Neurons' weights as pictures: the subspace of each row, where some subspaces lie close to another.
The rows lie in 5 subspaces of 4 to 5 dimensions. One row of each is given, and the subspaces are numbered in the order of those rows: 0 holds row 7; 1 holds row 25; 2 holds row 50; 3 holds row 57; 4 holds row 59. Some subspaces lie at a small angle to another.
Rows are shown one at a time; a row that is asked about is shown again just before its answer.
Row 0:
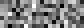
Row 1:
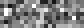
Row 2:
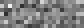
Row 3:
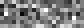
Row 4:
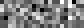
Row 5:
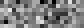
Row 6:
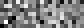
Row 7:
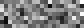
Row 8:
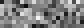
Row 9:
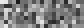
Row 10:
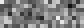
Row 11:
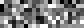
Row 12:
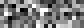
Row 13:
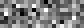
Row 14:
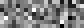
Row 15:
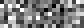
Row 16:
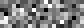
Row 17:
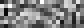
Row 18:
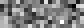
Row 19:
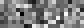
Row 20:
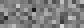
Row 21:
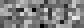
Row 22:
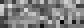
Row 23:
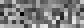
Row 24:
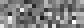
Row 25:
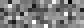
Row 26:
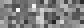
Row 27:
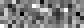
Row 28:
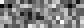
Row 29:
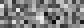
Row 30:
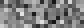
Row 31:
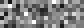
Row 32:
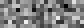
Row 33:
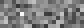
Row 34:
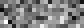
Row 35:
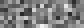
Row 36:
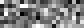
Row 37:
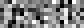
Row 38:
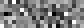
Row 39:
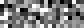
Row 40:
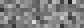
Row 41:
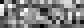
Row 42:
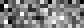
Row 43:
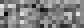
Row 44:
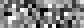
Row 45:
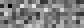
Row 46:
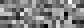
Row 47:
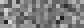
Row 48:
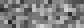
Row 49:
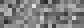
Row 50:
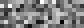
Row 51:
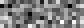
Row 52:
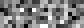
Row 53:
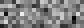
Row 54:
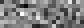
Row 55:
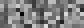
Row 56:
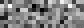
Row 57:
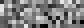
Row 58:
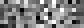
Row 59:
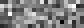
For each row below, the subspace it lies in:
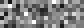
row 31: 1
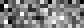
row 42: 0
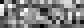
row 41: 3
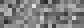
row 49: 2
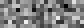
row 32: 0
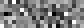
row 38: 1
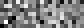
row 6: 3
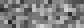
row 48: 0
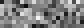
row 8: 4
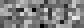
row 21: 0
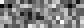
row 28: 2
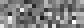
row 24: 2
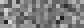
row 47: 0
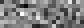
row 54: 4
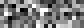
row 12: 3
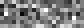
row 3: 3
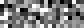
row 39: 1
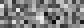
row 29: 0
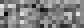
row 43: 0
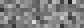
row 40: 1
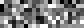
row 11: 3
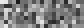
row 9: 0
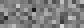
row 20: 1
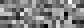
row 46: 1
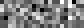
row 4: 1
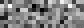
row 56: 1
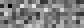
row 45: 2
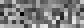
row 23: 3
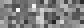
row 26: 0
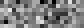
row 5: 2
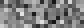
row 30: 4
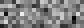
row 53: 3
